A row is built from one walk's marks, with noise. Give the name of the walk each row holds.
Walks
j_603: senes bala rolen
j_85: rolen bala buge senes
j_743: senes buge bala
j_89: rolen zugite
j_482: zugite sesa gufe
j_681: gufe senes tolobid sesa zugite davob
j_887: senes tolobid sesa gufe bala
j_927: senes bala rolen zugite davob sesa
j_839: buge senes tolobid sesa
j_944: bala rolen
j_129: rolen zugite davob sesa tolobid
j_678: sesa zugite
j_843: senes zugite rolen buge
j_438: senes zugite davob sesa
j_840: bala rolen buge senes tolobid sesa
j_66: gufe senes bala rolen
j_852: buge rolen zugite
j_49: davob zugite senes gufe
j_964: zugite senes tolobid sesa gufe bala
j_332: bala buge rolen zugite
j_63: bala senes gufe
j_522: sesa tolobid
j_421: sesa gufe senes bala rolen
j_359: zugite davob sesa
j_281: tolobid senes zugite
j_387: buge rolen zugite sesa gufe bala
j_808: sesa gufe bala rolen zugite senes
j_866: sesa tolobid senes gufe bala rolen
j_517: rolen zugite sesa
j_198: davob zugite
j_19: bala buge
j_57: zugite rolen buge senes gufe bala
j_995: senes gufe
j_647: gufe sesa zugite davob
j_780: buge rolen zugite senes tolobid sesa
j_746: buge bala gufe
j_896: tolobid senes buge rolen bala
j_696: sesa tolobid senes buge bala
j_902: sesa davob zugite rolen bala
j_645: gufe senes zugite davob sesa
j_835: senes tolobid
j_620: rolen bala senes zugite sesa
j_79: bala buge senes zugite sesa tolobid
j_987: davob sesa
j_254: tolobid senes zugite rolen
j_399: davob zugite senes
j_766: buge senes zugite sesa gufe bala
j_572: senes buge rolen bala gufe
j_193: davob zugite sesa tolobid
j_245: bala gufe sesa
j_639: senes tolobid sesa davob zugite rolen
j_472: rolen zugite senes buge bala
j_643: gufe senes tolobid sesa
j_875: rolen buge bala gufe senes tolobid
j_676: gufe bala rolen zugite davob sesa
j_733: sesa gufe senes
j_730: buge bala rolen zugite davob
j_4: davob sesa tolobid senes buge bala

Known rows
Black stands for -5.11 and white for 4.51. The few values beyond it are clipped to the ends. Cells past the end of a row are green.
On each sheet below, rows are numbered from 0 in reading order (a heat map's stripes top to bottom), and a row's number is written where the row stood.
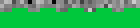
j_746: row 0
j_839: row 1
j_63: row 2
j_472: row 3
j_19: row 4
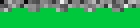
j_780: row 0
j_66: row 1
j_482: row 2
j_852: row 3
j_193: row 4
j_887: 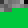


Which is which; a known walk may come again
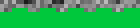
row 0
j_995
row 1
j_875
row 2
j_896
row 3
j_743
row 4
j_85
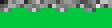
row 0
j_840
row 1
j_852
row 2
j_843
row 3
j_193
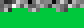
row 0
j_927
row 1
j_780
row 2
j_647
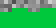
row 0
j_678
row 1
j_19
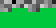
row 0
j_387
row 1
j_645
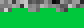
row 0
j_332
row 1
j_421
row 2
j_681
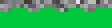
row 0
j_572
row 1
j_522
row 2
j_79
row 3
j_746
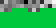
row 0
j_733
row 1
j_730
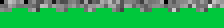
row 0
j_839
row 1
j_808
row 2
j_66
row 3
j_944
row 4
j_49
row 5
j_887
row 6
j_472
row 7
j_359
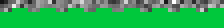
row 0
j_639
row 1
j_696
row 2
j_198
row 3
j_63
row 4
j_835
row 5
j_964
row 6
j_482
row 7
j_620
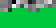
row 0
j_676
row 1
j_4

